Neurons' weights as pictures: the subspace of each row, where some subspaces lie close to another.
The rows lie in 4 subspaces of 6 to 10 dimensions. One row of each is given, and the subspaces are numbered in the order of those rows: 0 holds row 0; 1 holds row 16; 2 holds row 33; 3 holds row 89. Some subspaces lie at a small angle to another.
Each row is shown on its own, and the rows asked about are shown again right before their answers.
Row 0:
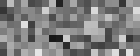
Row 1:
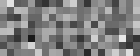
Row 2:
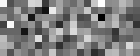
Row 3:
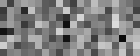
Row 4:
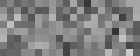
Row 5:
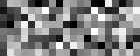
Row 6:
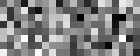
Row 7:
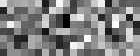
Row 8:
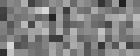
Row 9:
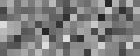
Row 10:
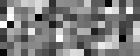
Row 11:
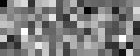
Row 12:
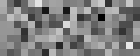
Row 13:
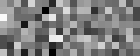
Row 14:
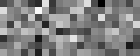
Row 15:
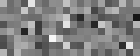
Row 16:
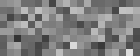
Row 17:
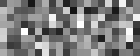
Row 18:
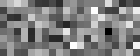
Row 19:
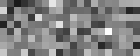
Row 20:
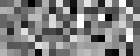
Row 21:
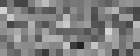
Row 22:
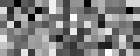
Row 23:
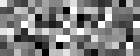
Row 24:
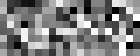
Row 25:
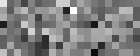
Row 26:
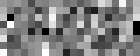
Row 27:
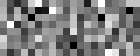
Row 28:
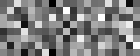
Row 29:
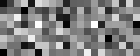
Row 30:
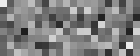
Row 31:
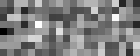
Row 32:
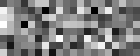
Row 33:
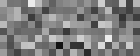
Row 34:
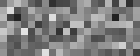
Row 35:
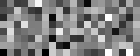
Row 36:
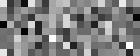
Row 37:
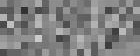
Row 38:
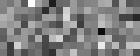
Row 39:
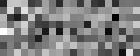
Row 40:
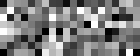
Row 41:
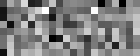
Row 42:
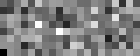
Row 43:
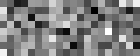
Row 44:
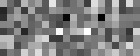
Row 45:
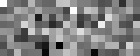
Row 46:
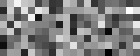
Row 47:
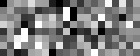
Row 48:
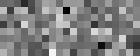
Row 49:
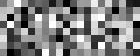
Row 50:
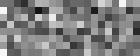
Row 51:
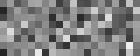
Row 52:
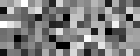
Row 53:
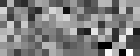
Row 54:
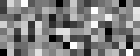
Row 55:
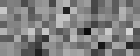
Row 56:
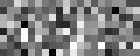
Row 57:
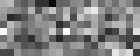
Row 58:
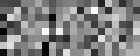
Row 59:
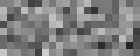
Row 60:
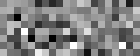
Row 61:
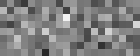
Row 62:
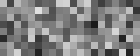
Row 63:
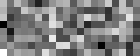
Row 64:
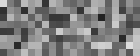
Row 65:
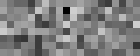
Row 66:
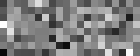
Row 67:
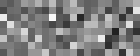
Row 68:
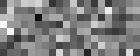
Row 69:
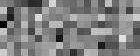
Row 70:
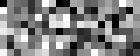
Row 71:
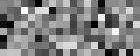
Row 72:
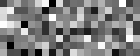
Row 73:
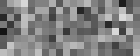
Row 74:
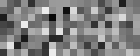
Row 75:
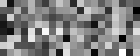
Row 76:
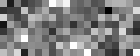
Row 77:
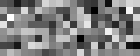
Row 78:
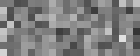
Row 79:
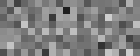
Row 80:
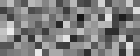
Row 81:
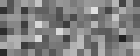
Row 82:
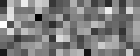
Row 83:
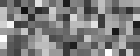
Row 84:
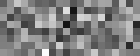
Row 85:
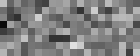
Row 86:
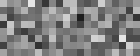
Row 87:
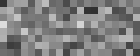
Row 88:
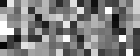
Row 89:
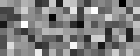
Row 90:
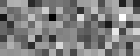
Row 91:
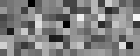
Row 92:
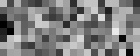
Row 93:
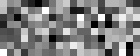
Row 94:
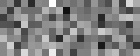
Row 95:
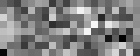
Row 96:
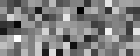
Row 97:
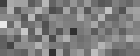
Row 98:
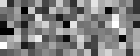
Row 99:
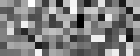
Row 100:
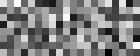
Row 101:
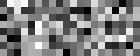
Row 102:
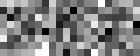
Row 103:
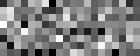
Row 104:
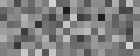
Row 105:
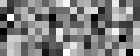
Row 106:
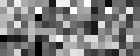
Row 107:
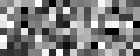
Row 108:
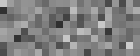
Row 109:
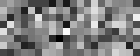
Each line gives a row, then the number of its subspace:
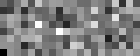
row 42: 2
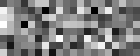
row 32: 1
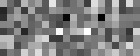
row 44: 0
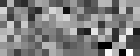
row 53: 0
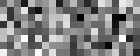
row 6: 1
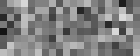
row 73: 2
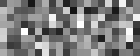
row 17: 3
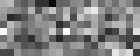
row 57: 2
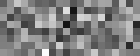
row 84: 1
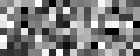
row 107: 3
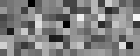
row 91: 3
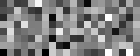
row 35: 1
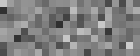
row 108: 1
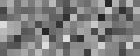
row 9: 1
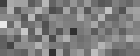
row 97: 0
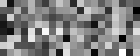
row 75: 0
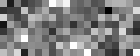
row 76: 2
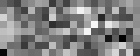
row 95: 2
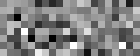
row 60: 2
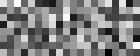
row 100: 3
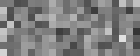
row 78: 3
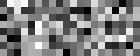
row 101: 2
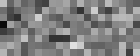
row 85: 2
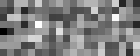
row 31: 2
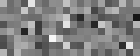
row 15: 3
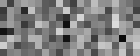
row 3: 0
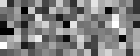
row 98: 3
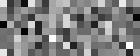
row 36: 3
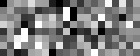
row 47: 1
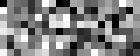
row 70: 1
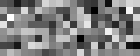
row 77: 2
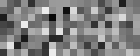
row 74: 1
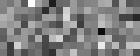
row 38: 0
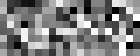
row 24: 2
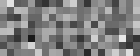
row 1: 2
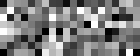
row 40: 2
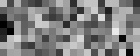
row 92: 3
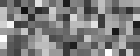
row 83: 3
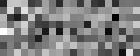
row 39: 2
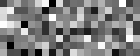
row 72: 0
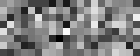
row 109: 2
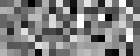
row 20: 3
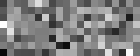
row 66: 1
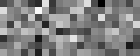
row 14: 1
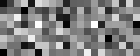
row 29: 2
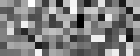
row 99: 3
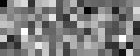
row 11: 2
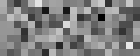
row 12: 0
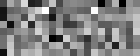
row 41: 0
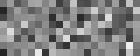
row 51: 1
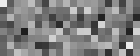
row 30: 0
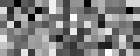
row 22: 3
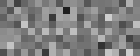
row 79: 0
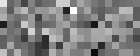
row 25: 1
